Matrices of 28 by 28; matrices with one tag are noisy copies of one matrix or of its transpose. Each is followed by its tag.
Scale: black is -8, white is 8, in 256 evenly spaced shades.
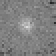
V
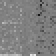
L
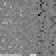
L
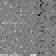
L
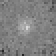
V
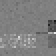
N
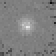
V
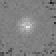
V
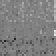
L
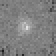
V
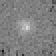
V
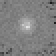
V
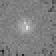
V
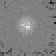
V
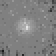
V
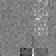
N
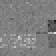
N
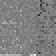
L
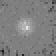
V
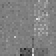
N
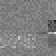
N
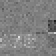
N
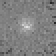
V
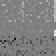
L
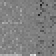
L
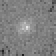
V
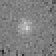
V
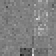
N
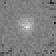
V
